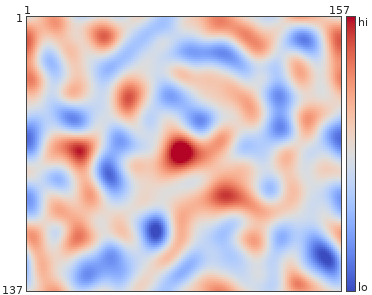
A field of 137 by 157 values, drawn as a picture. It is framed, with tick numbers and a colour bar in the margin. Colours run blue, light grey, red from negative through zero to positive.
On average the colour sits 50% of the way up the scale. No row or column stands out. No overall slope runs across the table. The texture varies smoothly and slowly. There is no seam. Neither half mirrors the other. The centre is the ninth with the highest average. There are no lone odd cells.
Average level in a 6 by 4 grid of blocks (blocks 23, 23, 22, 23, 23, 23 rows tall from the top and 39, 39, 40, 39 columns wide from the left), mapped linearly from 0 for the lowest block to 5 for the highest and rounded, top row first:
4 1 2 2 / 2 2 2 2 / 1 2 2 0 / 2 2 5 2 / 4 1 4 1 / 1 0 1 0
